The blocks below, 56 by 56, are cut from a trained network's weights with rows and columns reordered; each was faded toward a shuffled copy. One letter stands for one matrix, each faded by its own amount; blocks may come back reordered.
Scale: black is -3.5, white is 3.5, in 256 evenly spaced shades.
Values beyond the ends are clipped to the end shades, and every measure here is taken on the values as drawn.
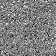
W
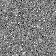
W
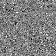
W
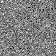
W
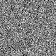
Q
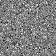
W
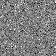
W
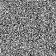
Q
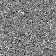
W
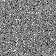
W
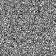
Q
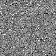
W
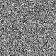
Q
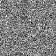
Q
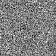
Q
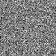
Q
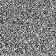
Q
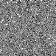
W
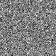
Q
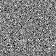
W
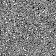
W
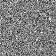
Q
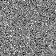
W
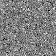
W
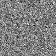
Q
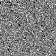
W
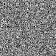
Q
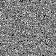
W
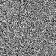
Q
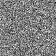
Q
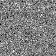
W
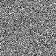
Q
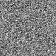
Q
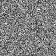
Q
